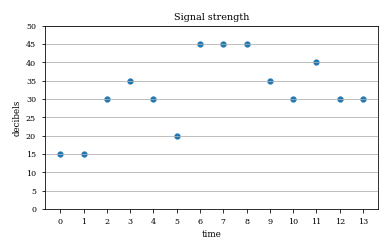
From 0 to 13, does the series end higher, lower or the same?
higher
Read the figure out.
Title: Signal strength
x-axis: time, ticks 0 1 2 3 4 5 6 7 8 9 10 11 12 13
y-axis: decibels, ticks 0 5 10 15 20 25 30 35 40 45 50
Values:
15 15 30 35 30 20 45 45 45 35 30 40 30 30
